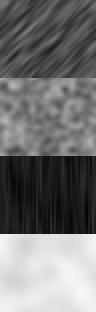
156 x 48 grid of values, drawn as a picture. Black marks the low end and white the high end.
The table splits into 4 rows of 1 panel. Panel 1,1: low, slanting up to the right. Panel 2,1: middling, blotchy. Panel 3,1: very low, streaked downward, faint in contrast. Panel 4,1: very high, smooth, faint in contrast.
